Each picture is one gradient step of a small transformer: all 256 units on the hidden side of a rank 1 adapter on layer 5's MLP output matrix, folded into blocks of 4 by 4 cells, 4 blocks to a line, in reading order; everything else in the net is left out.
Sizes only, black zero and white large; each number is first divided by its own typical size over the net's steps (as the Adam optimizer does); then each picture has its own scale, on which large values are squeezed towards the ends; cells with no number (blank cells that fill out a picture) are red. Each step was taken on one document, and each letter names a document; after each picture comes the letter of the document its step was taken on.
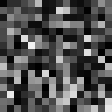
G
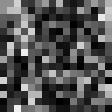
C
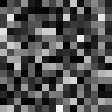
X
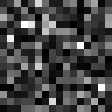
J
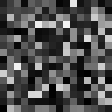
J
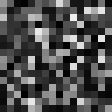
G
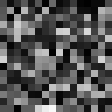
J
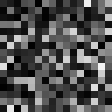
X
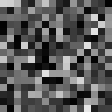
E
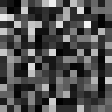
E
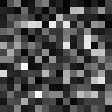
J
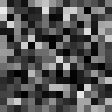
E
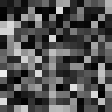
X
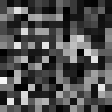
G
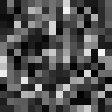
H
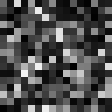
C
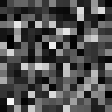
J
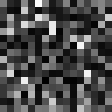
H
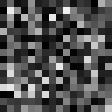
H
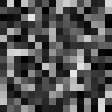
X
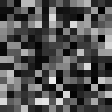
X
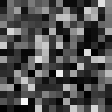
G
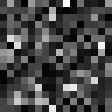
H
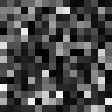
H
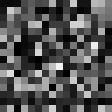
X
